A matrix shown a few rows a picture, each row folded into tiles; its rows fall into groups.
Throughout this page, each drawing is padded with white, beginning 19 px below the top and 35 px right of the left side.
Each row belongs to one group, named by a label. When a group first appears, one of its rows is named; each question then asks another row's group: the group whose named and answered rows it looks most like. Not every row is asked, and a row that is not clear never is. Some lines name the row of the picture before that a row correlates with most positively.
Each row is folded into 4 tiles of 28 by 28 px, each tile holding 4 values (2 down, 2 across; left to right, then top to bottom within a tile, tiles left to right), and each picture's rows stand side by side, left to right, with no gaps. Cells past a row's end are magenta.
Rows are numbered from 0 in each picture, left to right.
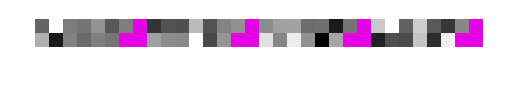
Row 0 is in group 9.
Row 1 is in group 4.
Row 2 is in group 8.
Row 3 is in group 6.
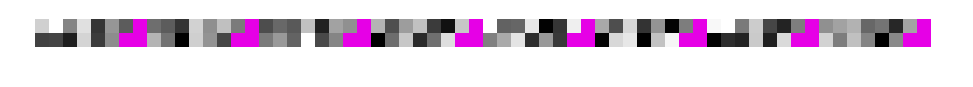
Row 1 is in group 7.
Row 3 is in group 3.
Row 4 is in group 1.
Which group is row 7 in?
8
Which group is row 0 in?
6
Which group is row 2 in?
4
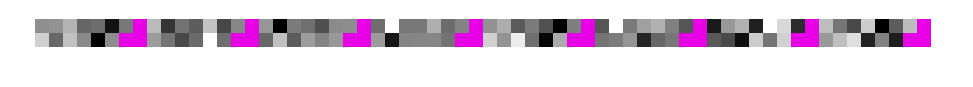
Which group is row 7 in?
1
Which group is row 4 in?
8
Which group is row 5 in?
9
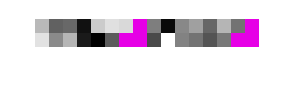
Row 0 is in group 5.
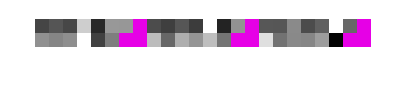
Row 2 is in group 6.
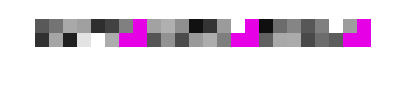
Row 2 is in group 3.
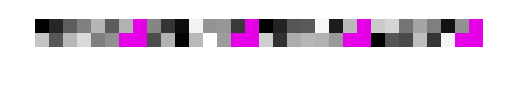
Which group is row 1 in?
7
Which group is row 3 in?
6
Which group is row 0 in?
4
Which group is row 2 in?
4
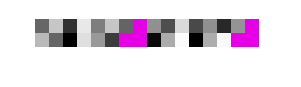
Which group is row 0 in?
7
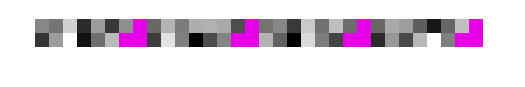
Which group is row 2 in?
7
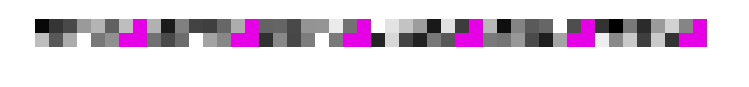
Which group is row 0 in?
4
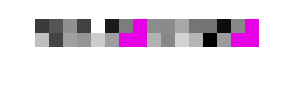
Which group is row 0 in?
4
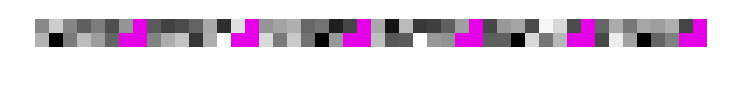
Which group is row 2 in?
8
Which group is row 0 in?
9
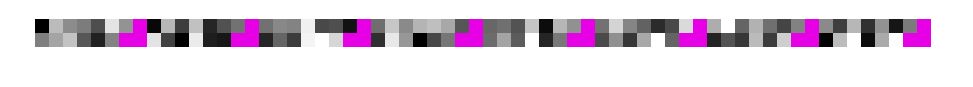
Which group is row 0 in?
3
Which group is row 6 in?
6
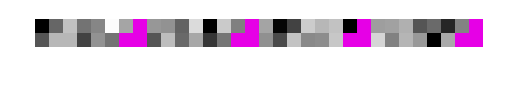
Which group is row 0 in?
3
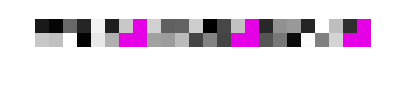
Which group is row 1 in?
1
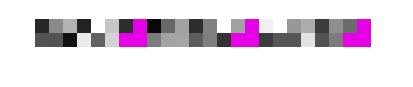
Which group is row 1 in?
3
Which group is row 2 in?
6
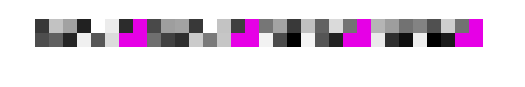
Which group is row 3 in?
7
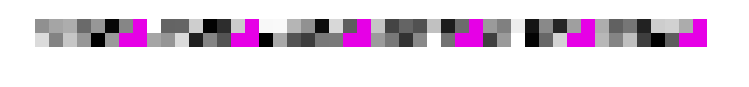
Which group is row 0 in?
8
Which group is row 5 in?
5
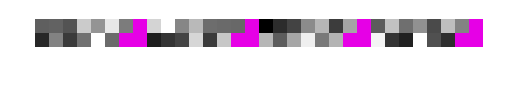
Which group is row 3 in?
7
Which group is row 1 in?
6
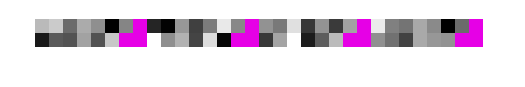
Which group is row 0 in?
6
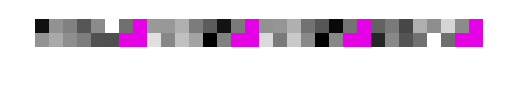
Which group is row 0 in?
3
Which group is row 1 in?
8
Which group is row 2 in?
8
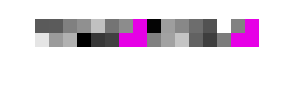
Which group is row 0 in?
5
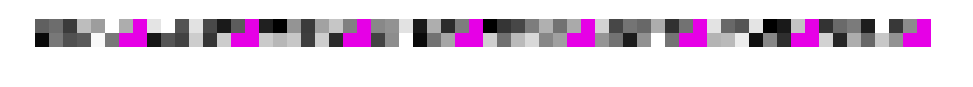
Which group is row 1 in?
6
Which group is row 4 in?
4
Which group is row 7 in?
4
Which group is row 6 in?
1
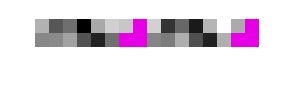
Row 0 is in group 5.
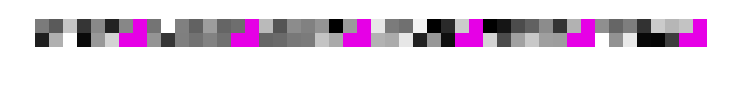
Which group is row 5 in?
5
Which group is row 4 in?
4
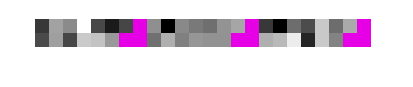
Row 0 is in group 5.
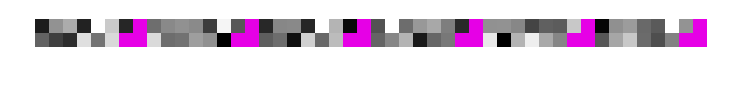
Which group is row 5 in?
3
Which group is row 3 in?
9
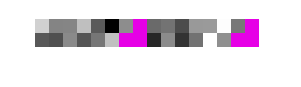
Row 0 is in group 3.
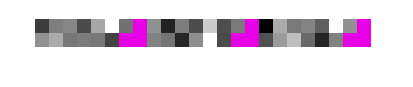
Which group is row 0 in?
3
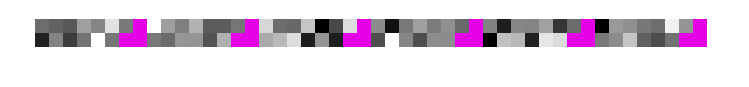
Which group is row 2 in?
1
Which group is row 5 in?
3
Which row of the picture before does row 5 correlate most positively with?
2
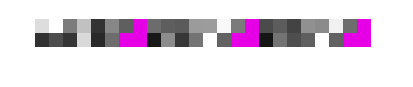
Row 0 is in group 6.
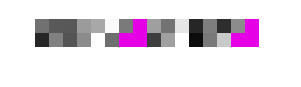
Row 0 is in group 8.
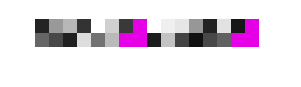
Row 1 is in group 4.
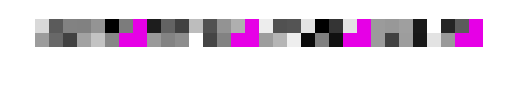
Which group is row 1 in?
4
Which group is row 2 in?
1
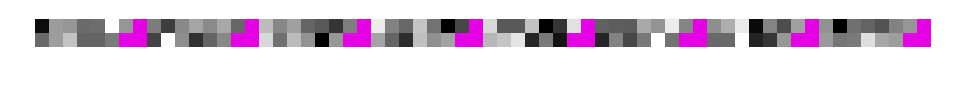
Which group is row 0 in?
3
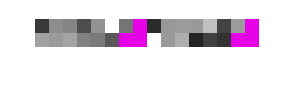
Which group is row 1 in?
5
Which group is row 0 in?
3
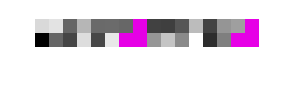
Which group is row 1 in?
4
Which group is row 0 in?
6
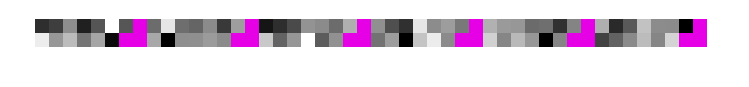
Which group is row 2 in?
4
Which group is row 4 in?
8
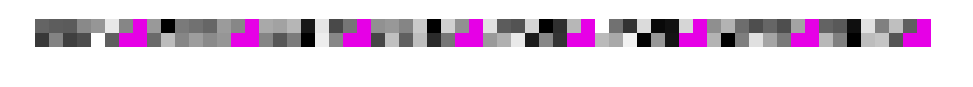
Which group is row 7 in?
7
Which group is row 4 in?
1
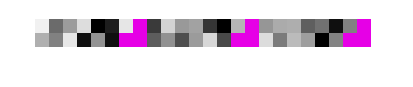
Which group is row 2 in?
8
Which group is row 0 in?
1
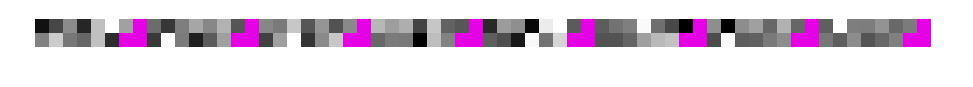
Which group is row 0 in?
3
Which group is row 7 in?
9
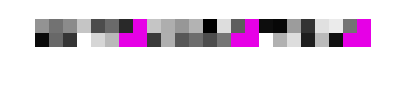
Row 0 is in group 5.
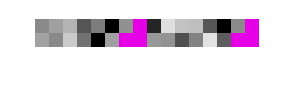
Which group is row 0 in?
8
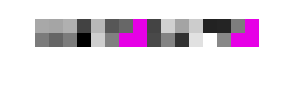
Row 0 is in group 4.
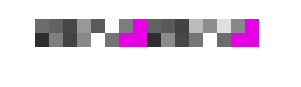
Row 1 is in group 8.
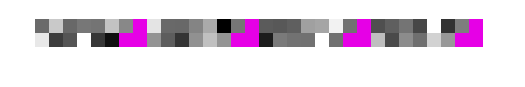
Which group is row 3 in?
4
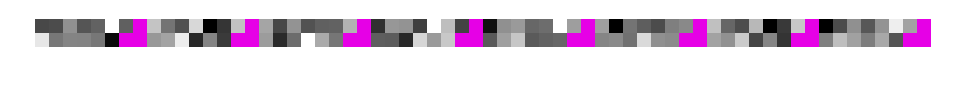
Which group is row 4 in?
3
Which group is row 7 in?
3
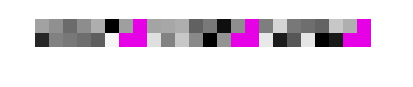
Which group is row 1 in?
8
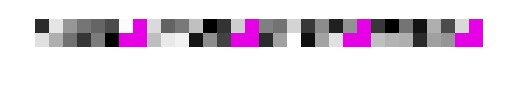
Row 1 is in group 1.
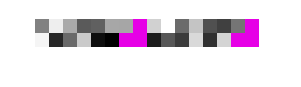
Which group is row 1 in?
6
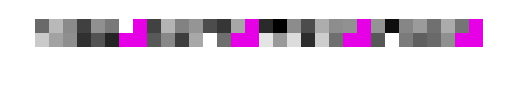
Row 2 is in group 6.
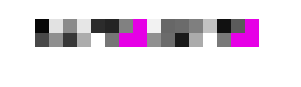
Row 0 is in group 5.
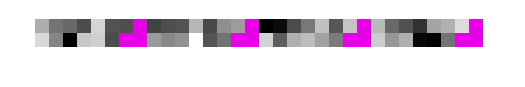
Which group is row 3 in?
5
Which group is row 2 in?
4
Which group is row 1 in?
4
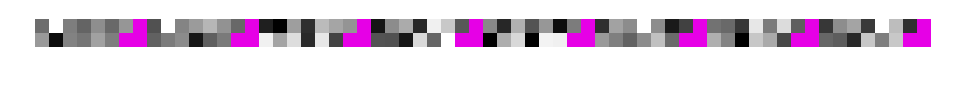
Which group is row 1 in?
9
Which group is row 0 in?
9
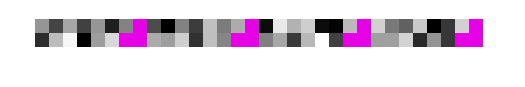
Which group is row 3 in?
1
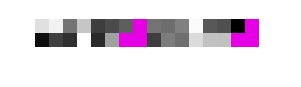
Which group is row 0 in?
6
